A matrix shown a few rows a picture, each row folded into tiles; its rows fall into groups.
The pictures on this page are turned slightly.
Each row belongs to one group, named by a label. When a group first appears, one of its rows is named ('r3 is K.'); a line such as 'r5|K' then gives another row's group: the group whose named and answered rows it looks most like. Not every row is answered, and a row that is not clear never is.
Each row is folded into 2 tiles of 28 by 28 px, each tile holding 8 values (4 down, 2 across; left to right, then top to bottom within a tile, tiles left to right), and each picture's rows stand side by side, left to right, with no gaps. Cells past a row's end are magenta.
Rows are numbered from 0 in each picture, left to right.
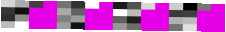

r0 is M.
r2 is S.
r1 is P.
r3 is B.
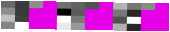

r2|P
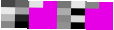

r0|S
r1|P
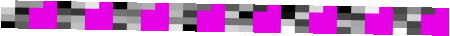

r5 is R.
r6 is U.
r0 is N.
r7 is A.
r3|P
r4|M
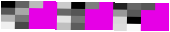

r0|R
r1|B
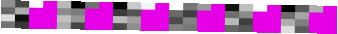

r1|B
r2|U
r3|N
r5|R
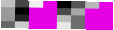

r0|N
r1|R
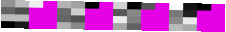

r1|A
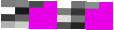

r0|M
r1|N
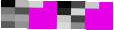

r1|R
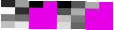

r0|M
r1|R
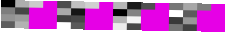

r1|P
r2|B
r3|P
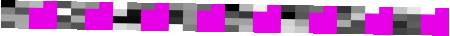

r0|U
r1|P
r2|M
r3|A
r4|U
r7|N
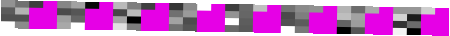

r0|A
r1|M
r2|A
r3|S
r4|S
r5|A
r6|N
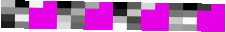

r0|N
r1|R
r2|R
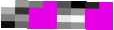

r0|N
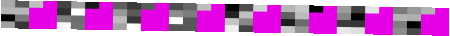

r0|P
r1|A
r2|M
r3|S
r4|R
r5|A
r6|M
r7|S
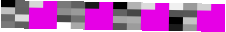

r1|A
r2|U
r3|N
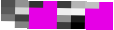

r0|A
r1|S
